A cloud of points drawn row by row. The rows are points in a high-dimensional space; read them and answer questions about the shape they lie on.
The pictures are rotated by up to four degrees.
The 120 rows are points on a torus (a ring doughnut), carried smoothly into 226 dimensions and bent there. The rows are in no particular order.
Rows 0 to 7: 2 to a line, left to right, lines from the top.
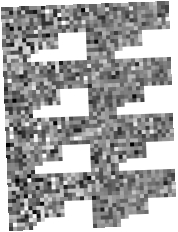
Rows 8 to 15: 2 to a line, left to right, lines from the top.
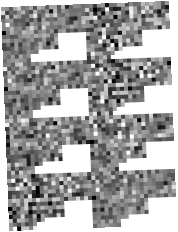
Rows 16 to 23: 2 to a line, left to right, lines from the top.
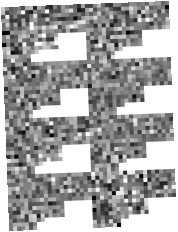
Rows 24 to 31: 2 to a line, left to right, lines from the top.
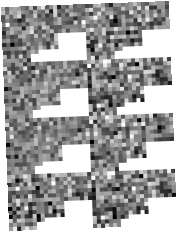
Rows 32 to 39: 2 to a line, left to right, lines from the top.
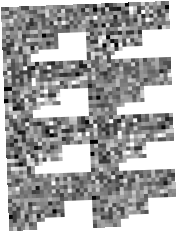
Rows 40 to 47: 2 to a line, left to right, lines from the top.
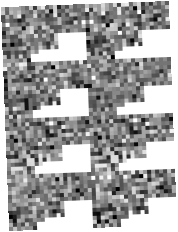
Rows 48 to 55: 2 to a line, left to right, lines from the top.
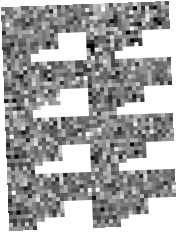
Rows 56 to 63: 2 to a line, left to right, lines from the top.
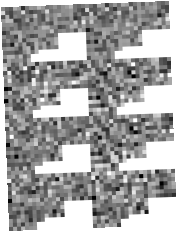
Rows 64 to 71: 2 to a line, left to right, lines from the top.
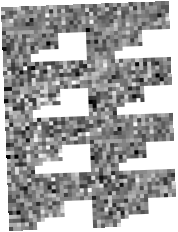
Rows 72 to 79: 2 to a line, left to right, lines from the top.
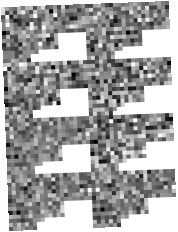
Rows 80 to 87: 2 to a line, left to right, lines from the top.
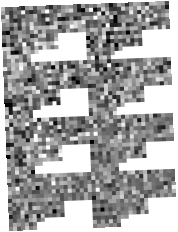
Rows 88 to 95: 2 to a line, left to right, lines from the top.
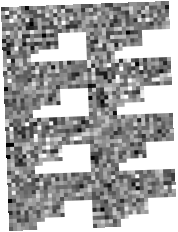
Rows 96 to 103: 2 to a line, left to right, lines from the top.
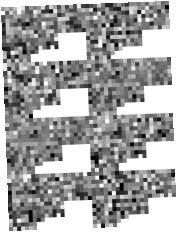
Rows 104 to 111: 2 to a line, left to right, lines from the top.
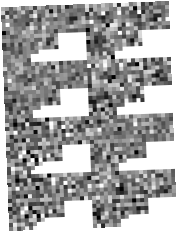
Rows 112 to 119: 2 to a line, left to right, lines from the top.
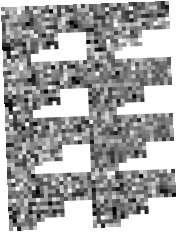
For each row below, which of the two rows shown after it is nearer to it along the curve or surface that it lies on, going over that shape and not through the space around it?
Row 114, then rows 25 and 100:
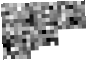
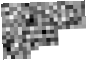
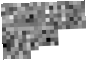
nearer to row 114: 25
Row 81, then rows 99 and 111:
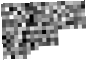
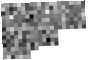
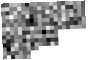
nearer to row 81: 111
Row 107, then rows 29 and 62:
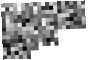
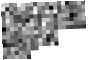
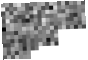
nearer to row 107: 29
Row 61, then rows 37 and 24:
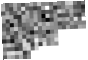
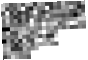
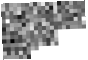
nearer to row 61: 24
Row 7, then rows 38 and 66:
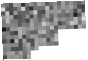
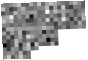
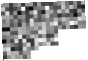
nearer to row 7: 66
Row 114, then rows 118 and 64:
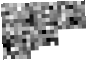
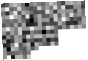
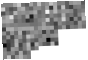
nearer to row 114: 118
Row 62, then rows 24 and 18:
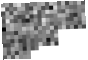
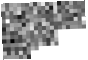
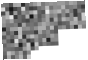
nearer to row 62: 24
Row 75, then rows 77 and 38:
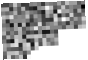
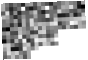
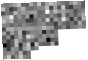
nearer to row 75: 38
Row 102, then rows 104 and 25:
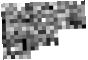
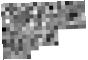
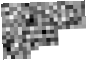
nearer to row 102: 104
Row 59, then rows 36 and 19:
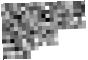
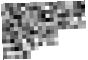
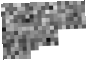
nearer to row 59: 36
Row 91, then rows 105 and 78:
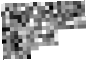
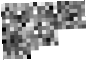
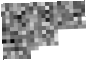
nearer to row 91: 105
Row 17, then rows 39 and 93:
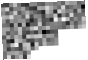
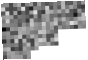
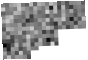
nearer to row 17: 93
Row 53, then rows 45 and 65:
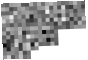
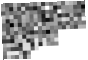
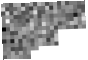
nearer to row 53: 45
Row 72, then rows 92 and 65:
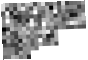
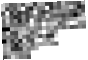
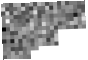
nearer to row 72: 92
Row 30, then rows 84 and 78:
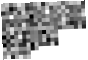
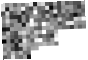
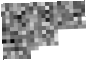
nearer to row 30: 78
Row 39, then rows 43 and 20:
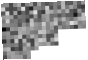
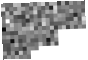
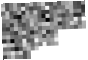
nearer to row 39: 43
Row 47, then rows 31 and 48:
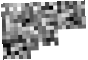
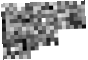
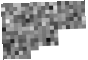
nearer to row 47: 31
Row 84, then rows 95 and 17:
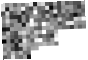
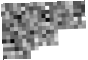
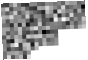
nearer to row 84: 95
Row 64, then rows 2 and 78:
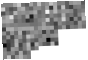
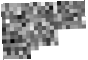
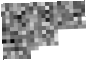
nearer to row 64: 2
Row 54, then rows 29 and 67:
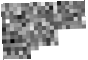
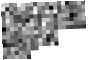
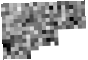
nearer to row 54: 67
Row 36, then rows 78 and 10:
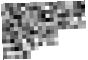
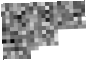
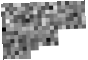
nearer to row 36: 78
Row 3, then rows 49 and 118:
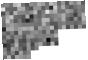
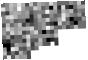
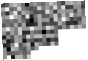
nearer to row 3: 49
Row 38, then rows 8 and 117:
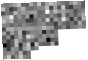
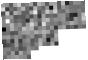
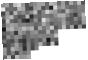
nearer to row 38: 117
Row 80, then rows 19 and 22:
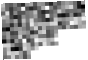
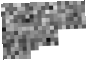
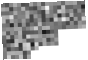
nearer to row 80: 22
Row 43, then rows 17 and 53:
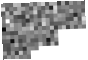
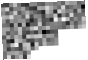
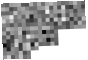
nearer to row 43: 53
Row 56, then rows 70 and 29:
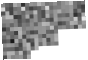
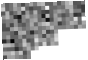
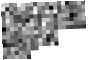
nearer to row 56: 70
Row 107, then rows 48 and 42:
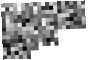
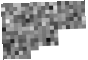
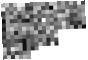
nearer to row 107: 42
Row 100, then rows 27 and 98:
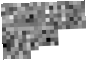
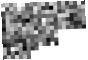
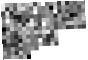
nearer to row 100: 27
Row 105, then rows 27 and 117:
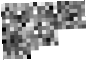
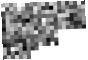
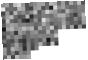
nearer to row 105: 27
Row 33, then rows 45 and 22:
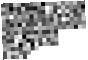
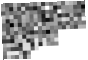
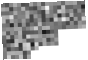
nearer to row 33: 45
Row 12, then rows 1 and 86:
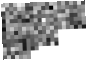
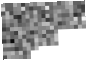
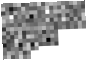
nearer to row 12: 86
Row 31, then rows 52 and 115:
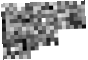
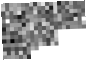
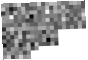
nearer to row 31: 115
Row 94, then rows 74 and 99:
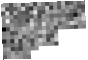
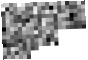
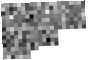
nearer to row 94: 74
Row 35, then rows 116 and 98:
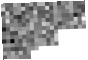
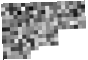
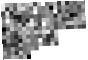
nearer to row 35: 116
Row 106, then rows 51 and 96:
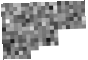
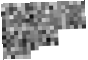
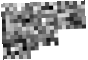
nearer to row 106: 51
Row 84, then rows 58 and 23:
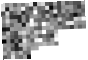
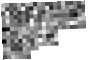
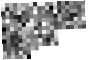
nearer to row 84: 23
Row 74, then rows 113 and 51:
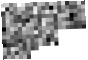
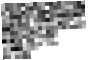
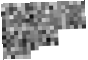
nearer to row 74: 51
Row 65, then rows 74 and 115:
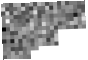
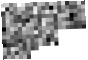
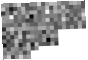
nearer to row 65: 74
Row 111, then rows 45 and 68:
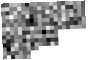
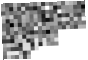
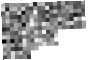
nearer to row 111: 45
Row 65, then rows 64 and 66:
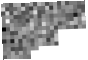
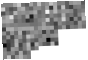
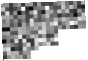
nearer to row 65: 66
